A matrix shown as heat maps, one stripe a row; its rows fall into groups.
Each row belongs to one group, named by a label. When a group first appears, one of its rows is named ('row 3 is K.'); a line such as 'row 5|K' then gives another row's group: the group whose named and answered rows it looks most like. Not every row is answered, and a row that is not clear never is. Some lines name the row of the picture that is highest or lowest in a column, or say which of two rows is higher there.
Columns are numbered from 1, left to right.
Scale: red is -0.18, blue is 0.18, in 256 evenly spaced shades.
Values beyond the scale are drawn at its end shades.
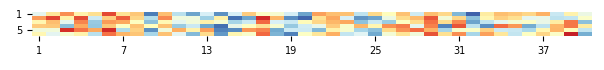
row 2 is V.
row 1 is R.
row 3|V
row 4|V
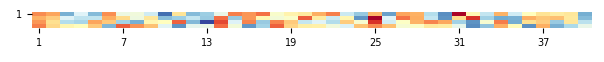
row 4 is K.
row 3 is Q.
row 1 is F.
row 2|F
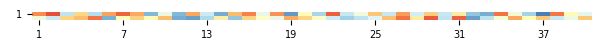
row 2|K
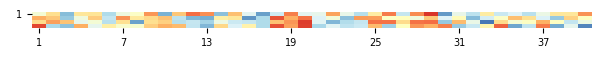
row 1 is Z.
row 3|K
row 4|Q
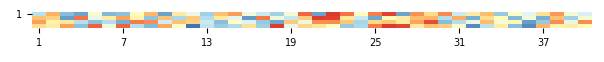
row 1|Z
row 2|V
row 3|Z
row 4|K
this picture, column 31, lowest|2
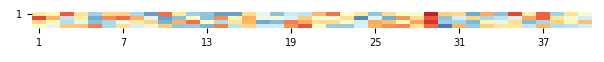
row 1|R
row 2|F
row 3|Z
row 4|K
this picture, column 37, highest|3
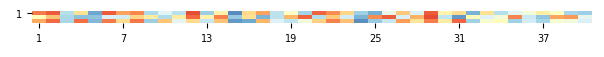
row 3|V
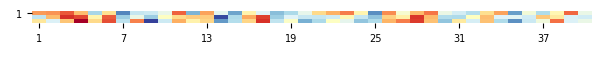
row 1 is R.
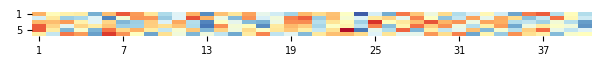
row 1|F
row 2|Z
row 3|Q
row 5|F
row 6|R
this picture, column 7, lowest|1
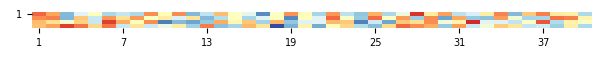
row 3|F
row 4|R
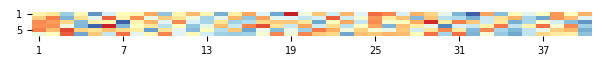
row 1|Z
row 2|V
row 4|F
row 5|R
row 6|K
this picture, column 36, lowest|4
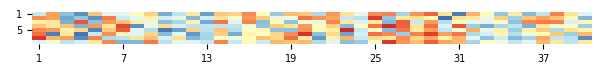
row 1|Z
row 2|F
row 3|F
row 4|K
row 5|F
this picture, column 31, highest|1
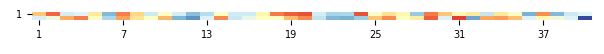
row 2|K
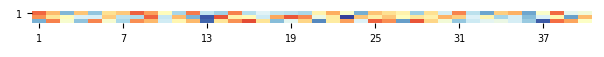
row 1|V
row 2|Q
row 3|Z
